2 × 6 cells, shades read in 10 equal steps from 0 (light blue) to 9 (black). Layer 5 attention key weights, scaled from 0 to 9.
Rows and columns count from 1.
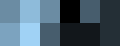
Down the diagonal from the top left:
3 0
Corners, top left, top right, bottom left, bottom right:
3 7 2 7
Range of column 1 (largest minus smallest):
1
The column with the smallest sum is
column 2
